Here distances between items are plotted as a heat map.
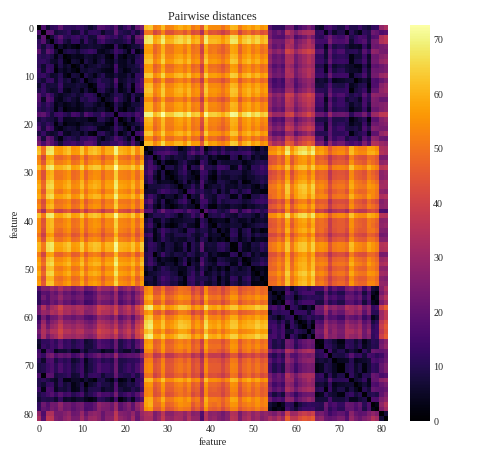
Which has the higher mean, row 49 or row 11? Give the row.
49
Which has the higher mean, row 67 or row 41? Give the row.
41
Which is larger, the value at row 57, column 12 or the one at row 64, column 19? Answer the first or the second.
the second
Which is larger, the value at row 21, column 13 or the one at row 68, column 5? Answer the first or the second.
the second
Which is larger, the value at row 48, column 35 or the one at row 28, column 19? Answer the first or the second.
the second
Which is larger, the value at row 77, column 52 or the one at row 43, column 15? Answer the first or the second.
the first
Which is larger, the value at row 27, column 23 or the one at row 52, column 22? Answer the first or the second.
the second
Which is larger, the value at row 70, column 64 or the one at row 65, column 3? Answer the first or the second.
the first
